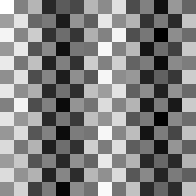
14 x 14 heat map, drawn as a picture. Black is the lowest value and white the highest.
Overall the values sit about 50% of the way up the scale. Upright stripes repeat 2 times across the table. No single row or column stands out from its neighbours.
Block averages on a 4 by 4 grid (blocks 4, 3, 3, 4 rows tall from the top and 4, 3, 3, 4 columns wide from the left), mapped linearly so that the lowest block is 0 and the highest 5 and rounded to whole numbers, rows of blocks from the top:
4 0 5 0
3 1 4 0
3 0 5 0
3 1 5 0
